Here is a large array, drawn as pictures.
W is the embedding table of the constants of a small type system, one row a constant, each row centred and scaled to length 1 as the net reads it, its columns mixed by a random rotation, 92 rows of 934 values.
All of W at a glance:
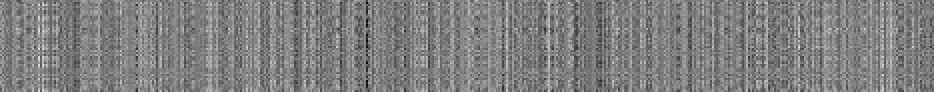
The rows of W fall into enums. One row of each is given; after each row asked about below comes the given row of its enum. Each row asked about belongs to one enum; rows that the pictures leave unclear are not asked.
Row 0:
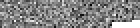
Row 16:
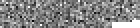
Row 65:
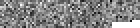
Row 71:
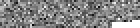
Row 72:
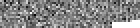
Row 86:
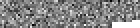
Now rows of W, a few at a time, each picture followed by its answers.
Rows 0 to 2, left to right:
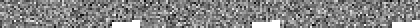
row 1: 72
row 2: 86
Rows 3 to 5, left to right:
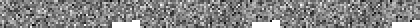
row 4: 65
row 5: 65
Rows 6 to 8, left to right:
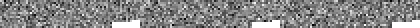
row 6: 72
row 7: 71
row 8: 86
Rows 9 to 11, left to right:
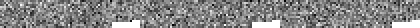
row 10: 86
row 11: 72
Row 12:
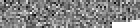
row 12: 72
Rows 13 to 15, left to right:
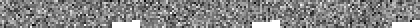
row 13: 86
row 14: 72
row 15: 65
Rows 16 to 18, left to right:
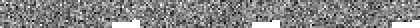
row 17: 65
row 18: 71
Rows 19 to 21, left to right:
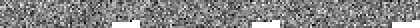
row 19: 65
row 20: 71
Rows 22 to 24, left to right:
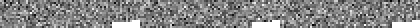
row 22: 72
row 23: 71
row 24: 86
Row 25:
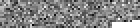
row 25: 71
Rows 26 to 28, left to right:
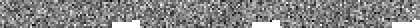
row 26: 86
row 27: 65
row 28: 16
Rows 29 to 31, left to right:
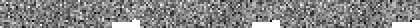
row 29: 16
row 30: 65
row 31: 65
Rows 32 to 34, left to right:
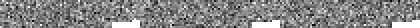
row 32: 16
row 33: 71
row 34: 86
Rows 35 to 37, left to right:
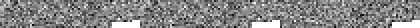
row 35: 71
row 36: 71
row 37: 0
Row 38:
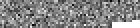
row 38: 86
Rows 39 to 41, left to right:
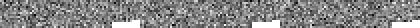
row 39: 72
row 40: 86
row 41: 71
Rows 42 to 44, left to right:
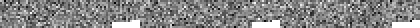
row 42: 72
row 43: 71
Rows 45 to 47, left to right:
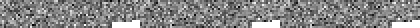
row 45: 86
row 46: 71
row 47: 71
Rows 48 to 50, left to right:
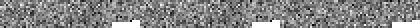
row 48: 65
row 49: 65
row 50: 86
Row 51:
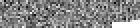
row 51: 72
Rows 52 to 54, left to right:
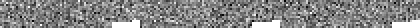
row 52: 16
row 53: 0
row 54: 72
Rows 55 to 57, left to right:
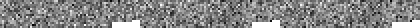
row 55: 86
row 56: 65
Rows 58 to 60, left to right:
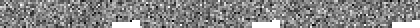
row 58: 65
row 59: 16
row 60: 86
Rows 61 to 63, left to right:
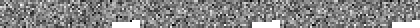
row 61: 65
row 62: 86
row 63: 86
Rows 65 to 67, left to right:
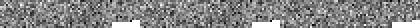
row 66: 65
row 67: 86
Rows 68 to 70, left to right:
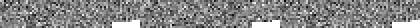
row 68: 72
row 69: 71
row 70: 72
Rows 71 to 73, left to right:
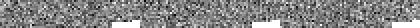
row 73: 16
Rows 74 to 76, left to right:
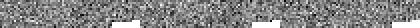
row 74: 0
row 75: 65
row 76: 72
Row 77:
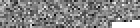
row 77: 71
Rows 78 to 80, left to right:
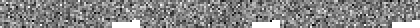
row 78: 16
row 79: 65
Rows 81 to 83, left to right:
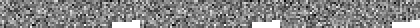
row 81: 86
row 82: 86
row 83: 72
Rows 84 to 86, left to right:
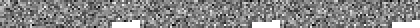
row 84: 71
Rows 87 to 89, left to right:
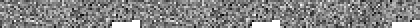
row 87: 0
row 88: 0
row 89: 65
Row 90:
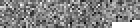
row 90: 65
